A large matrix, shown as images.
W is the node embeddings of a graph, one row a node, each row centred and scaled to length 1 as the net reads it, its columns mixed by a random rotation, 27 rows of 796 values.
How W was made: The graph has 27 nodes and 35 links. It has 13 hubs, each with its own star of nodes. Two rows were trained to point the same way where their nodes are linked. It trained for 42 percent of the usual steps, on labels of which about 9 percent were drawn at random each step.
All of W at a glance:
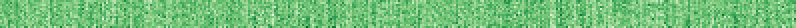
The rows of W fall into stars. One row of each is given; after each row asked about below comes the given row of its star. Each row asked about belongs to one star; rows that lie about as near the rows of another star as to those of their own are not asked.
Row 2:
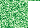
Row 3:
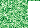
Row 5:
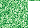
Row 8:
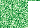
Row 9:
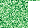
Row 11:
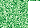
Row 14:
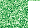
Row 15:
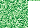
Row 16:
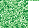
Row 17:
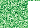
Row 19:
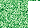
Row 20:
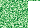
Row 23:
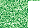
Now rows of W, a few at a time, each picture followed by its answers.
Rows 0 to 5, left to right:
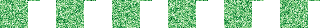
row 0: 8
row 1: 11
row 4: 9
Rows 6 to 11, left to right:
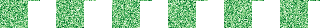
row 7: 14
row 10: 5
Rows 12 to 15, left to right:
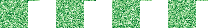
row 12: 23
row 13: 3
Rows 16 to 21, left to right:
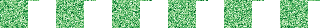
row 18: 19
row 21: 2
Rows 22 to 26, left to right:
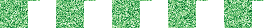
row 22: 19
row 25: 15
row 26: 16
